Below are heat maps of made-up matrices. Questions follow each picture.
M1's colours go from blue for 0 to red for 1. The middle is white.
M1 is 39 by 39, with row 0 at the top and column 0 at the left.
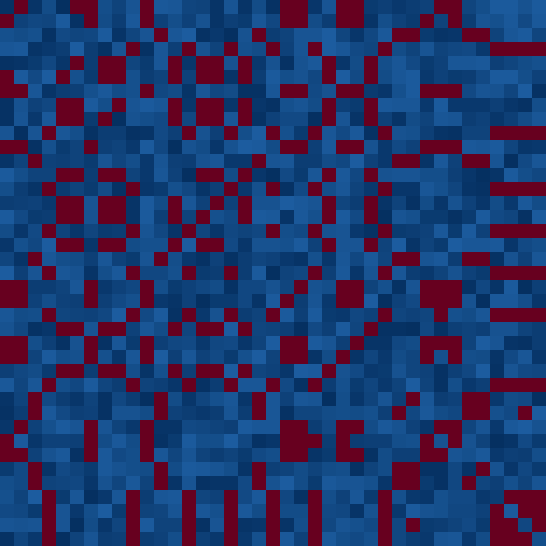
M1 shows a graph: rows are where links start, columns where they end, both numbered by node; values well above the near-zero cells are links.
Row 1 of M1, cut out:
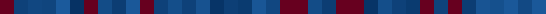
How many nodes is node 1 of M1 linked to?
9
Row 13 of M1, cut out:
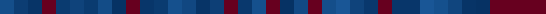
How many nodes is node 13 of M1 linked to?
10
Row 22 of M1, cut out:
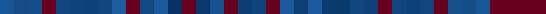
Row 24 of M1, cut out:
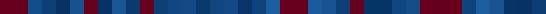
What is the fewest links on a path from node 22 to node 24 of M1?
2
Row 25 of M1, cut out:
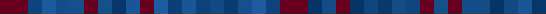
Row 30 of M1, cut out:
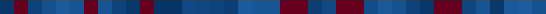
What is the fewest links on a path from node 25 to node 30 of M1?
1
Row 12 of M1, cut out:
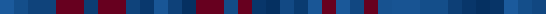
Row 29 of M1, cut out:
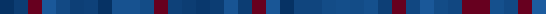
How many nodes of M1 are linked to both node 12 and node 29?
0
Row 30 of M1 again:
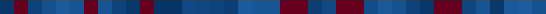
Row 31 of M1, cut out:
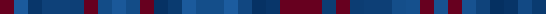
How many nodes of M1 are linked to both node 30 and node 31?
6
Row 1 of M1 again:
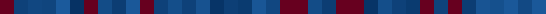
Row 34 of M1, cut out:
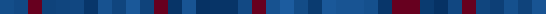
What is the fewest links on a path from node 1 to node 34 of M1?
6
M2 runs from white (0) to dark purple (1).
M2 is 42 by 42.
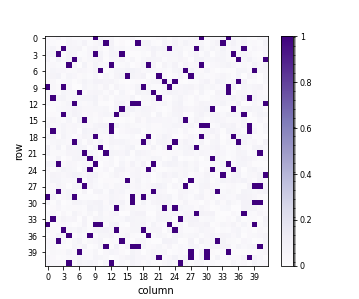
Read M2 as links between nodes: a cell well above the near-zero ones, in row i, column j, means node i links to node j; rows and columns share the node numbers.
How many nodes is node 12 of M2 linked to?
4
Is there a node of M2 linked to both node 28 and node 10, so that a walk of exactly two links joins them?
yes
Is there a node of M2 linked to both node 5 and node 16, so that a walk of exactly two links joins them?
yes
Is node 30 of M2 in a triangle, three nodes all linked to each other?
no
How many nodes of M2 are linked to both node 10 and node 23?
2
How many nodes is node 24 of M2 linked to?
4
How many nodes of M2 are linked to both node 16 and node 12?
0
